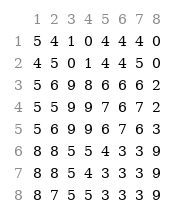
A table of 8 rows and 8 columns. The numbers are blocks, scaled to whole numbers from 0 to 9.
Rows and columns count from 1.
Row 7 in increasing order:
3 3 3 4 5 8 8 9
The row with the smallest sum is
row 1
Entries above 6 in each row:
0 0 2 4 3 3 3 3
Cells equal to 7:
4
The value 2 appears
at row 3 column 8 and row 4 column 8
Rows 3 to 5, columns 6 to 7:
6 6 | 6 7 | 7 6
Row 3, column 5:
6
